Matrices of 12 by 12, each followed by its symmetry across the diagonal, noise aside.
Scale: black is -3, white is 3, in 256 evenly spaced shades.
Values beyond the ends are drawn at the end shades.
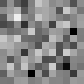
symmetric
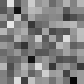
neither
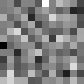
antisymmetric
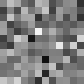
antisymmetric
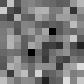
symmetric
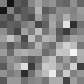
symmetric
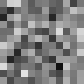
neither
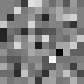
antisymmetric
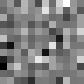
antisymmetric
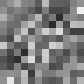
symmetric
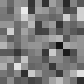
neither
